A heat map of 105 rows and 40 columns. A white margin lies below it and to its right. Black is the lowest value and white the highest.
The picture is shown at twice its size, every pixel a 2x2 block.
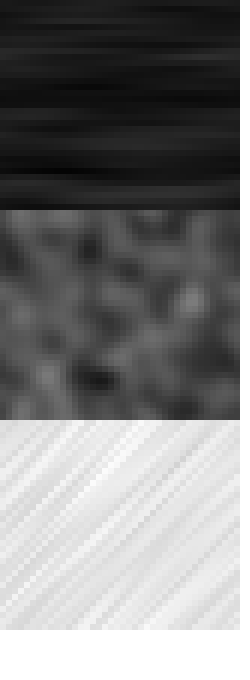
The table splits into 3 rows of 1 panel. Panel 1,1: very low, streaked across, faint in contrast. Panel 2,1: low, blotchy. Panel 3,1: very high, slanting up to the right, faint in contrast.
